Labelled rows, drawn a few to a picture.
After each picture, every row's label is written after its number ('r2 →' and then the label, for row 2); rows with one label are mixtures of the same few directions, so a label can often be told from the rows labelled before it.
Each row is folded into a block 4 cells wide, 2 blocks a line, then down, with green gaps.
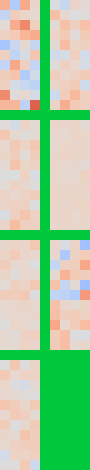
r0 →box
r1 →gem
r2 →gem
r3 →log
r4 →log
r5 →log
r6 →box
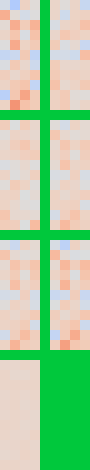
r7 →gem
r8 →log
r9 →box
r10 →gem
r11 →gem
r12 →gem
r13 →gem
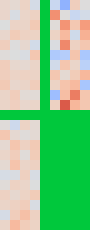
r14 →log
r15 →gem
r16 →gem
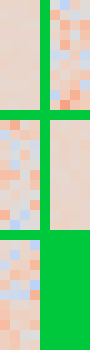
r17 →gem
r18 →gem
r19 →gem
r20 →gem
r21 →log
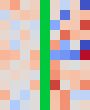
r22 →gem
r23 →log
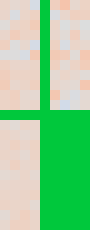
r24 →log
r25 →gem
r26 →gem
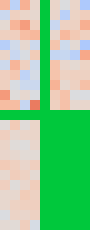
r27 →box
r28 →log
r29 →box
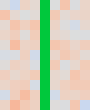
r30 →gem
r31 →box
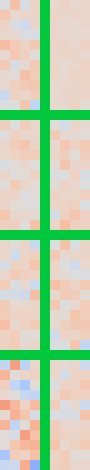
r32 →box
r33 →box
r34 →box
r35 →gem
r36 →log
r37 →box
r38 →box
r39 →log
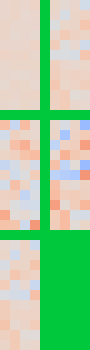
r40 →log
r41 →log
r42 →box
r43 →log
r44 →log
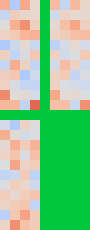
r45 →box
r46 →box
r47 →gem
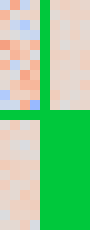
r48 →box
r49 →gem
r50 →box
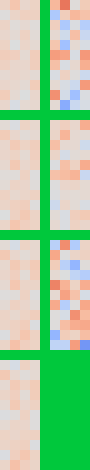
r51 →gem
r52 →gem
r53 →gem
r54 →log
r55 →gem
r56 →box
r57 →gem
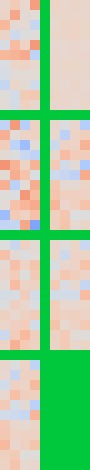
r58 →log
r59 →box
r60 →box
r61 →log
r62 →gem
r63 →log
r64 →log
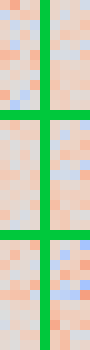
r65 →gem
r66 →log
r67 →gem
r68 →log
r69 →log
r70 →log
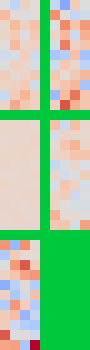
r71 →gem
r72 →gem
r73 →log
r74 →box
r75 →box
